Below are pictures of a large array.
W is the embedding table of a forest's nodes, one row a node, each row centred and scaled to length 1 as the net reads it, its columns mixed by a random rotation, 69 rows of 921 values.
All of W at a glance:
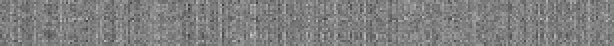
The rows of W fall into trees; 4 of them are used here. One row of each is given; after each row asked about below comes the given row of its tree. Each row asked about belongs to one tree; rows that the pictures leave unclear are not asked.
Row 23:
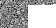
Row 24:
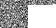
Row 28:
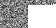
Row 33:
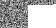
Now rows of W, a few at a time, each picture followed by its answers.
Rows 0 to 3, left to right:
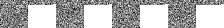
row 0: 23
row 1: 28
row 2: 23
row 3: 28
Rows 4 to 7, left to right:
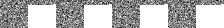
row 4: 23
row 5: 28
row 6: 24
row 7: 24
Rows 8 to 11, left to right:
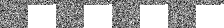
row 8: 24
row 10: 28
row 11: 24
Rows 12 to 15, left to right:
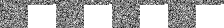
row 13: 28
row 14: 24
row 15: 24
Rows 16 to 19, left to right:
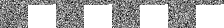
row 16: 23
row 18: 33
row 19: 24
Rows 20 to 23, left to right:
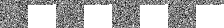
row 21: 23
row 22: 33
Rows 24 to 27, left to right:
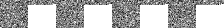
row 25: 28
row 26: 28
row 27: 28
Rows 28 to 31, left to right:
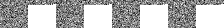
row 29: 28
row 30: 23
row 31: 23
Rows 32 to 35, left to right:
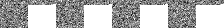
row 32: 23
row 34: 23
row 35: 24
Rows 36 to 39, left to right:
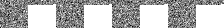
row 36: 33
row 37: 24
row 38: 24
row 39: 28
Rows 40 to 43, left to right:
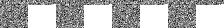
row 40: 23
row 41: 33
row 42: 23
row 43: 23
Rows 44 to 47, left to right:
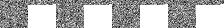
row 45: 33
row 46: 23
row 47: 24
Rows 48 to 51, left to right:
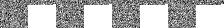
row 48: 33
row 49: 24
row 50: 24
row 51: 24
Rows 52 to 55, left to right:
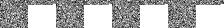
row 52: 24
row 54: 24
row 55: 24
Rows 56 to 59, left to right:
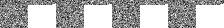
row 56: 24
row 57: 28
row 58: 24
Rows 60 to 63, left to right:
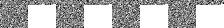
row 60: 23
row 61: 23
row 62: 23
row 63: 28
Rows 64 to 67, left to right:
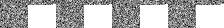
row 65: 33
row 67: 24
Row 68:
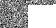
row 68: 28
